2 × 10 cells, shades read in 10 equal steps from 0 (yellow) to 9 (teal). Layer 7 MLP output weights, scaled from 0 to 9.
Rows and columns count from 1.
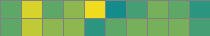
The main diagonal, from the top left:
6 2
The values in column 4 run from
4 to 4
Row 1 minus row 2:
0 -1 2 0 -8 3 2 0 1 1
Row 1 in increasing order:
0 1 4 5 6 6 6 7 8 9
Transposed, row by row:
6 6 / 1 2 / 6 4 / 4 4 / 0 8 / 9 6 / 7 5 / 5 5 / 6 5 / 8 7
